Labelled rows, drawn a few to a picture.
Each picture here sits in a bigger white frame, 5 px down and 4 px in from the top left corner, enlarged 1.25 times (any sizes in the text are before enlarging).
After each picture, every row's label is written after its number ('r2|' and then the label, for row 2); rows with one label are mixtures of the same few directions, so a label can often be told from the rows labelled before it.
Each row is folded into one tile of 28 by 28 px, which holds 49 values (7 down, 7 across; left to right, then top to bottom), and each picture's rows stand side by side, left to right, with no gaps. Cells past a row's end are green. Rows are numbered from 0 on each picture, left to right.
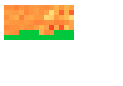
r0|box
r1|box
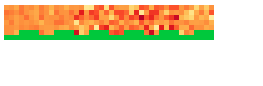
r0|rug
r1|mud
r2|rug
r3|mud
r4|box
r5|box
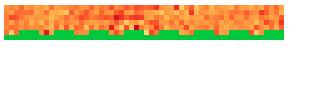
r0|box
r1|box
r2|box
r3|box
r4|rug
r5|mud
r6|rug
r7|box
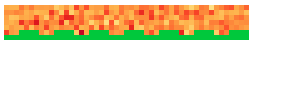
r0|box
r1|mud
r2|box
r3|rug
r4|mud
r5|rug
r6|rug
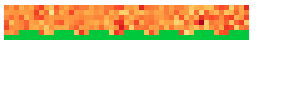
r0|rug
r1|mud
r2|box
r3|rug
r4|box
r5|mud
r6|rug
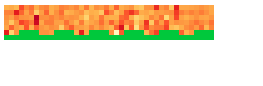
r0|box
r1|rug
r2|box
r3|box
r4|rug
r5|box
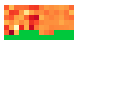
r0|box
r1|mud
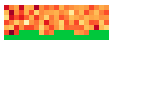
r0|mud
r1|rug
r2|rug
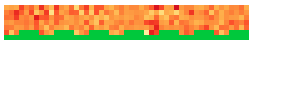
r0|box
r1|mud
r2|mud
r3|mud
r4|rug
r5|mud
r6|box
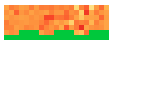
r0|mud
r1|box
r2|mud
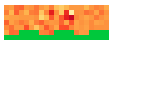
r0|rug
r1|mud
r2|rug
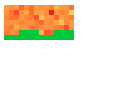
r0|box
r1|mud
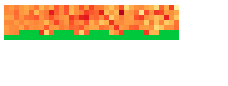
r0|mud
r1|box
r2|box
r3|mud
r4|rug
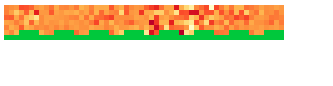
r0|mud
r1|mud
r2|mud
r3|mud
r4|rug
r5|rug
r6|mud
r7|mud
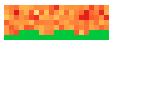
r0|mud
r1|rug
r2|box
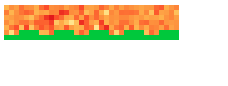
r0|box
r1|box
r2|rug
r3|box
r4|rug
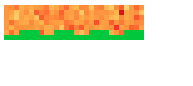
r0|box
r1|rug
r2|mud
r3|mud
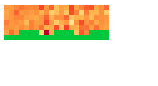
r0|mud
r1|box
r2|rug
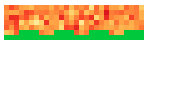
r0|box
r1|rug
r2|rug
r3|rug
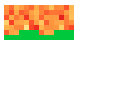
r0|rug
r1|rug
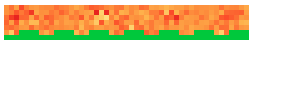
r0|box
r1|box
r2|mud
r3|rug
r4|mud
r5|rug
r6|box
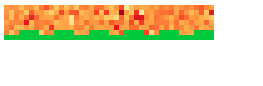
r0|mud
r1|box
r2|mud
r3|mud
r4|box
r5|mud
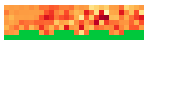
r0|box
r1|box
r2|mud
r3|mud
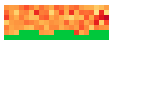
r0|mud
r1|mud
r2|mud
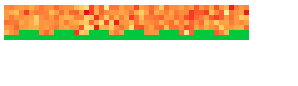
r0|box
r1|mud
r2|rug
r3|rug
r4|rug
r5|box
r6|mud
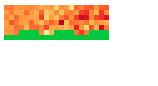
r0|rug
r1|mud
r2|box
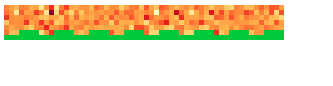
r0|mud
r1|mud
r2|mud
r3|rug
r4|mud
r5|mud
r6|rug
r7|mud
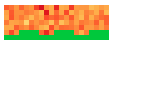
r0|mud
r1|mud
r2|mud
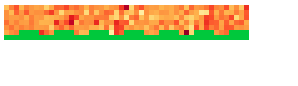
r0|mud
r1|box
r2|mud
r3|rug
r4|box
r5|box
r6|rug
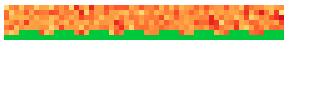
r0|mud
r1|rug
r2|mud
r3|rug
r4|rug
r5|box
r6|rug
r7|mud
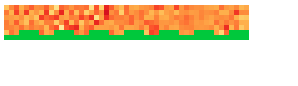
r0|mud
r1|rug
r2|rug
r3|mud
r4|rug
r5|box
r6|box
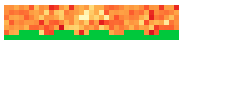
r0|rug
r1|rug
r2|box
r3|box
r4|mud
